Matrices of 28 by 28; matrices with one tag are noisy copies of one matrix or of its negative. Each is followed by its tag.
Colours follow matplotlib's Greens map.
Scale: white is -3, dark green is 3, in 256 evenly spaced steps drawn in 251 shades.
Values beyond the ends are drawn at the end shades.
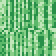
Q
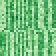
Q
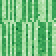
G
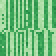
Q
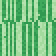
G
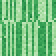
G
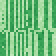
Q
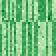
G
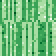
G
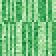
G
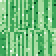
Q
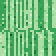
Q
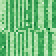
Q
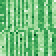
Q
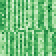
Q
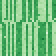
G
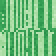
Q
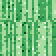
G
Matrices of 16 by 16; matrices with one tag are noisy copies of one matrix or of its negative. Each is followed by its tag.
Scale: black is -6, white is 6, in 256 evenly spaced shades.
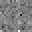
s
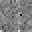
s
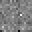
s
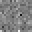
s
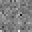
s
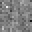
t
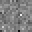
s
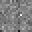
s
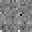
s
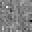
t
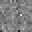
s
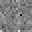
s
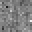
t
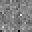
s
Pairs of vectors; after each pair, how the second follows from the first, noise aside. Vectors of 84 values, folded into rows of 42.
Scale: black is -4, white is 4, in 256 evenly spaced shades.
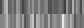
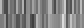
sign-scrambled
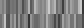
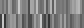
shuffled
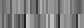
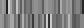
shuffled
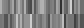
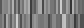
sign-scrambled
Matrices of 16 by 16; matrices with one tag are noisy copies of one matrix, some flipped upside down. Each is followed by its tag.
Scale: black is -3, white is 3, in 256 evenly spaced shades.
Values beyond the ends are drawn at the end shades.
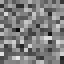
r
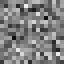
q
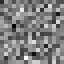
q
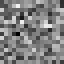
r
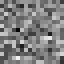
r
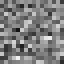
r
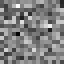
r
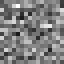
r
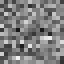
r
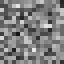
r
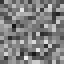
q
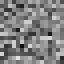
r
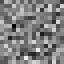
q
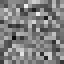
q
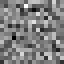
q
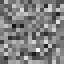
q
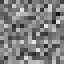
q
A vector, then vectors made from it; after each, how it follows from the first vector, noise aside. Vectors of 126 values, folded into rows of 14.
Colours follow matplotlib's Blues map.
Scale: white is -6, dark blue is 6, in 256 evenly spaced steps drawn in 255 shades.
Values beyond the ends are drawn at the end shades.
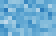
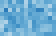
sign-scrambled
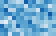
scaled up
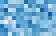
scaled up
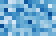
scaled up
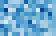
scaled up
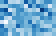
scaled up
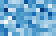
scaled up
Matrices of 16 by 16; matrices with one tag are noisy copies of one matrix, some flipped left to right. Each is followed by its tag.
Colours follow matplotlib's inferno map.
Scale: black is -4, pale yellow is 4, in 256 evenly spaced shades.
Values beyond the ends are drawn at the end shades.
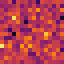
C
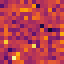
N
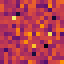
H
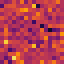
N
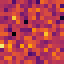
C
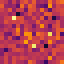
H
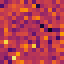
N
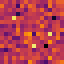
H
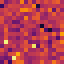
N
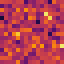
C
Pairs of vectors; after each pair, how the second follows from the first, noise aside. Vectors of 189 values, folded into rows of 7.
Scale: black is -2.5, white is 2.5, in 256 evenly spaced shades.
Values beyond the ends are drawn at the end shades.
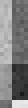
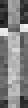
wrapped around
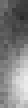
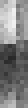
wrapped around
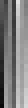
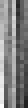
negated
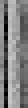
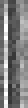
negated
